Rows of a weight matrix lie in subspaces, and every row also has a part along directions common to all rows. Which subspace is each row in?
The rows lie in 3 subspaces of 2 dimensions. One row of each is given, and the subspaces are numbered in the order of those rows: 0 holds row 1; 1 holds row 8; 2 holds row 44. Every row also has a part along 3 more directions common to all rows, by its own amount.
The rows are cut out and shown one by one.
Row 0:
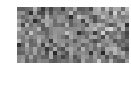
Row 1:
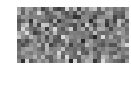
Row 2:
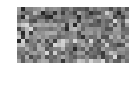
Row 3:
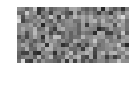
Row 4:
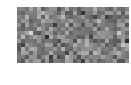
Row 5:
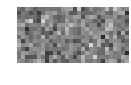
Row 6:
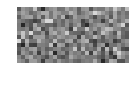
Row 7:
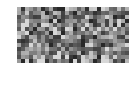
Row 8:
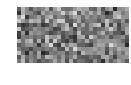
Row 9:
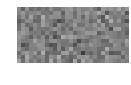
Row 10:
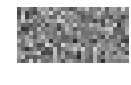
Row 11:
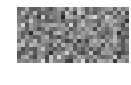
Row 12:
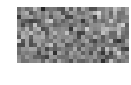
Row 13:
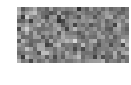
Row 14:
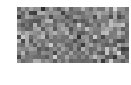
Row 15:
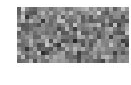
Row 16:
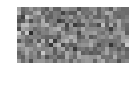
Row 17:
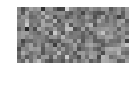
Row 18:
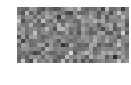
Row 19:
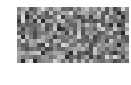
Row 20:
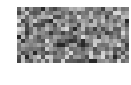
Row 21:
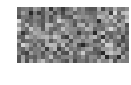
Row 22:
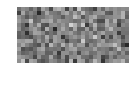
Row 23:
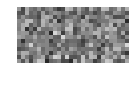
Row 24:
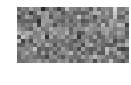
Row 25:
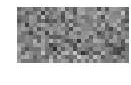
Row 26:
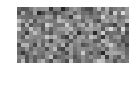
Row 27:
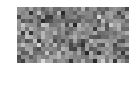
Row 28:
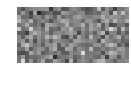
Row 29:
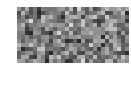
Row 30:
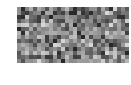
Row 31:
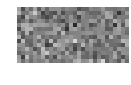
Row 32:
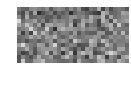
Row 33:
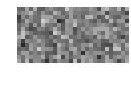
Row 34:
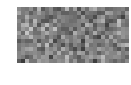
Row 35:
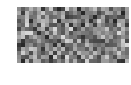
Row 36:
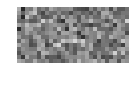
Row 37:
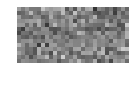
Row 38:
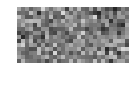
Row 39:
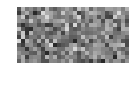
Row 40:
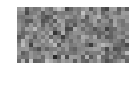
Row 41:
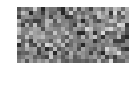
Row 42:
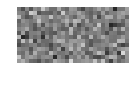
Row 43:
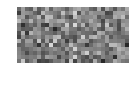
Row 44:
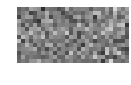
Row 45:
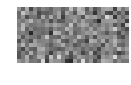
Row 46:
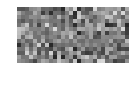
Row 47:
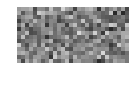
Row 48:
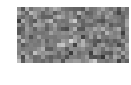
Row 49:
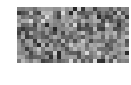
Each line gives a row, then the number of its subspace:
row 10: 1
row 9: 0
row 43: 1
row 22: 0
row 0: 2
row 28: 2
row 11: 0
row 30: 1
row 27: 2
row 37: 2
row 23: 0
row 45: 0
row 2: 1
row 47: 2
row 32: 1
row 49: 2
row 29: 0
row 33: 0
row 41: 2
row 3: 1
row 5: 0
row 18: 1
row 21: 2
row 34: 0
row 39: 1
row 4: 0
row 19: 1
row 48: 1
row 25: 0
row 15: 1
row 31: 1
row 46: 2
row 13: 1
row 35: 0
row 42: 2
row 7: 0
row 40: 0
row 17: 0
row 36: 1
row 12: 2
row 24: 2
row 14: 2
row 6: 2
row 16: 1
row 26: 2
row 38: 2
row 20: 1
